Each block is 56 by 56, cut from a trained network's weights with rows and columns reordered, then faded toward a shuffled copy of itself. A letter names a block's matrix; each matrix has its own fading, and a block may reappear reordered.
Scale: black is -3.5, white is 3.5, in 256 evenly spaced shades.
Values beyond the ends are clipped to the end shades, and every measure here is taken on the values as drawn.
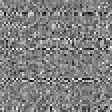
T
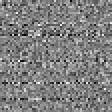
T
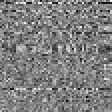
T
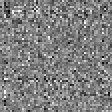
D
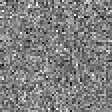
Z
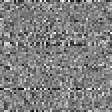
T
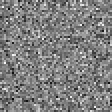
Z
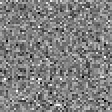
D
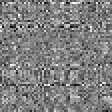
T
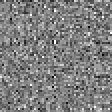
D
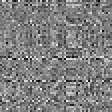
T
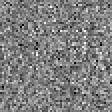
D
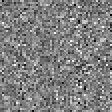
D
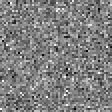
Z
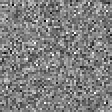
Z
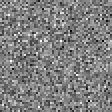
Z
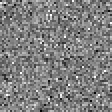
Z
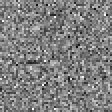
Z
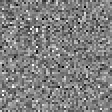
D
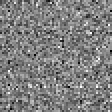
D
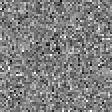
Z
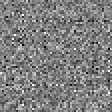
D
